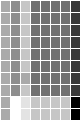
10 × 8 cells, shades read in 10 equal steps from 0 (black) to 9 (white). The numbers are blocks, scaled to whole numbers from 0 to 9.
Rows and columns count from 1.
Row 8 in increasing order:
2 4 4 4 4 5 6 7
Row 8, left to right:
6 5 7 4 4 4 4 2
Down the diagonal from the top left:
6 5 7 4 4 4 4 2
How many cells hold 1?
0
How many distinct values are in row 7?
4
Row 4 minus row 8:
0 0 0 0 0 0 0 0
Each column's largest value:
6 9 8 7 7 7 7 2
